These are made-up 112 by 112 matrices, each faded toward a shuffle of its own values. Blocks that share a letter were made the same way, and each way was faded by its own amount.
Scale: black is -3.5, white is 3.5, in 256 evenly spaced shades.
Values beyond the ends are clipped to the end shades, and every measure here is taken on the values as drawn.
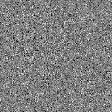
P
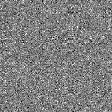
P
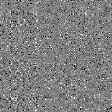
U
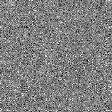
P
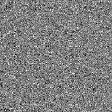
P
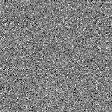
P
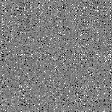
U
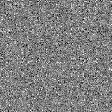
P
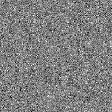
P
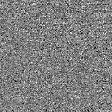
P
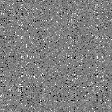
U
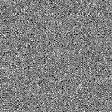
P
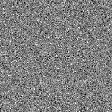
P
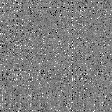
U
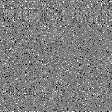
U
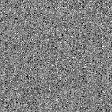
P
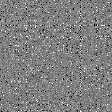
U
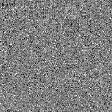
P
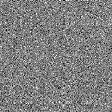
P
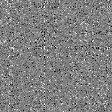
U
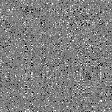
U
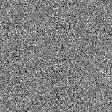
P
